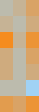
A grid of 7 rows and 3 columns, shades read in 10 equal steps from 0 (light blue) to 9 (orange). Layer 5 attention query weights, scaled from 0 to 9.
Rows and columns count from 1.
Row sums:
13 12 21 14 13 6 21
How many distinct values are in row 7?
3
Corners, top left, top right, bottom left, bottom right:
3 6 7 8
